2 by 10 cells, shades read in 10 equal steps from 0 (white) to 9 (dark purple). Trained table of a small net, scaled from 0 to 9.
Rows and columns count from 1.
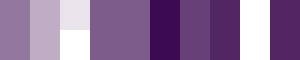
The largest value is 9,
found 2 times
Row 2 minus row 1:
0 0 -1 0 0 0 0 0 0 0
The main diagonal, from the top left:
5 3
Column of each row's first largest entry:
6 6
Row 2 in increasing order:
0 0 3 5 6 6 7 8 8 9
